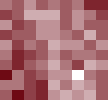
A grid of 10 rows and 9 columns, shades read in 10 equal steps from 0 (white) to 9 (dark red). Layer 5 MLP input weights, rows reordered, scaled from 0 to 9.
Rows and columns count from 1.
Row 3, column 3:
6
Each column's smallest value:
4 5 3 3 3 3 0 3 4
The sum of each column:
58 67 58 56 37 50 42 48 59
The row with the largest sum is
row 1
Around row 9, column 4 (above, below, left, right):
6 8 7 3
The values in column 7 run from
0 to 7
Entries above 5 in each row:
5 4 5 5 3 5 4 4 3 5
